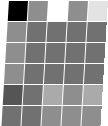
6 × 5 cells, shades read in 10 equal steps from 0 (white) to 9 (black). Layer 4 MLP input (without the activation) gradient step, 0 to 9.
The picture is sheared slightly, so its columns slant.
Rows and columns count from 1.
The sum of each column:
32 29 22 27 23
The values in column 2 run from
4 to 5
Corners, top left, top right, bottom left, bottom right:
9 1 5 4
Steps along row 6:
same down same same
